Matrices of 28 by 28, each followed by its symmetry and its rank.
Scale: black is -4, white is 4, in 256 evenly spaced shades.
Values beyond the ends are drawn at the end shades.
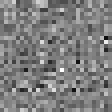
neither, rank five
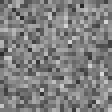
neither, full rank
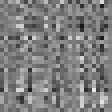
neither, rank three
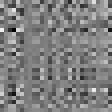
neither, rank three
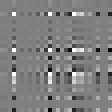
symmetric, rank one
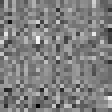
neither, rank five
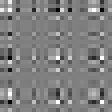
symmetric, rank one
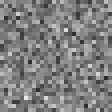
neither, full rank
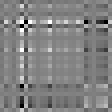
symmetric, rank one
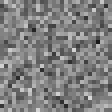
neither, full rank
